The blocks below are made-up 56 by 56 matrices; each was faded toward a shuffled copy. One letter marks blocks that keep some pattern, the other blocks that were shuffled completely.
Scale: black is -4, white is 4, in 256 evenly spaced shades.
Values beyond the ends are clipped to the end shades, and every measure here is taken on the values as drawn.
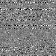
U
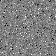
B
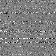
U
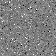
B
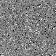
B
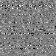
U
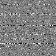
U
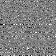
U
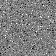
B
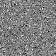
B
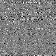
U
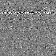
U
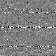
U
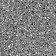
B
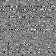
U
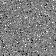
B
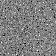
B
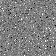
B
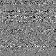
U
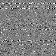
U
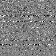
U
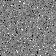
B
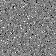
B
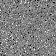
B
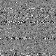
U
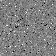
B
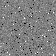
B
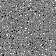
B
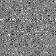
U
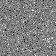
B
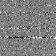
U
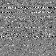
U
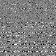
U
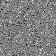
B
